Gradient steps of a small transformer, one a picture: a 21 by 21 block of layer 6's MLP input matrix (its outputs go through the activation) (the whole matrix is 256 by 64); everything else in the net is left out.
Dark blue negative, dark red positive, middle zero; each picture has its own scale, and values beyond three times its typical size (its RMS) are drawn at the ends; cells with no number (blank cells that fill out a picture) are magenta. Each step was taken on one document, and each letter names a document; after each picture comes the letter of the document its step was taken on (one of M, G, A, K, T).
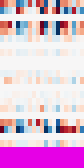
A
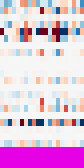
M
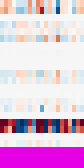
A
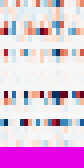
M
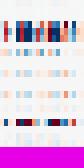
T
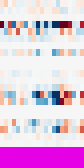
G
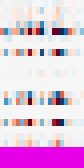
T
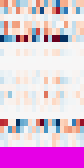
A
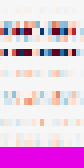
T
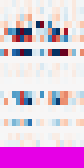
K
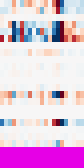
G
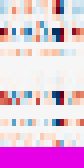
G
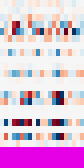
K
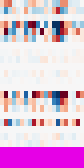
M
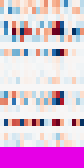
M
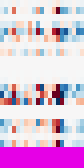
G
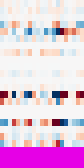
G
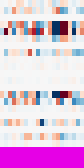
M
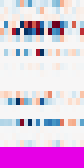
T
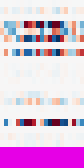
T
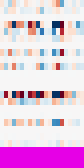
M
